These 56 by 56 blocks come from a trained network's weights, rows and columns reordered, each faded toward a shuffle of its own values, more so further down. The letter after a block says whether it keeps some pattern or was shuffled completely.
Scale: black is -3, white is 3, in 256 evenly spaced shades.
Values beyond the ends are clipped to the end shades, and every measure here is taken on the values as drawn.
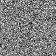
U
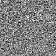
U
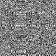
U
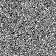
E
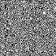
U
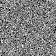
E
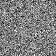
E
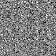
U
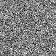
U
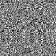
U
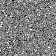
E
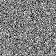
E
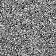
E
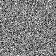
E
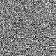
U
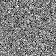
E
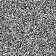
E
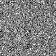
U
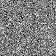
U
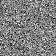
E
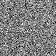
E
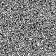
E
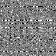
U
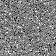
E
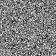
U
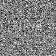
U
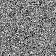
E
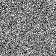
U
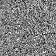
U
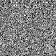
U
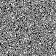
E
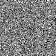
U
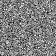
E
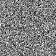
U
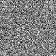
U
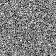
E
